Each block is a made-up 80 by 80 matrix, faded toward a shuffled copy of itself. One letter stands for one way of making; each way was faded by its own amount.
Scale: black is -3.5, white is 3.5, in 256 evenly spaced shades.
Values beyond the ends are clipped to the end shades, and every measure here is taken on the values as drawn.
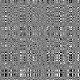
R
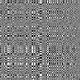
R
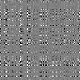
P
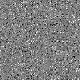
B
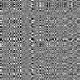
R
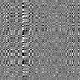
R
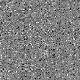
B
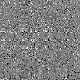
B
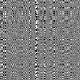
R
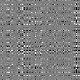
P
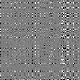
P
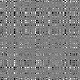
P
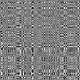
R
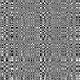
R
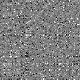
B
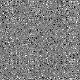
B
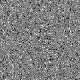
B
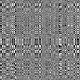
R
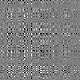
P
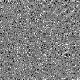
B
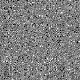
B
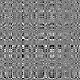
R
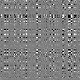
P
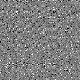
B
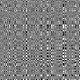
R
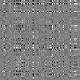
P
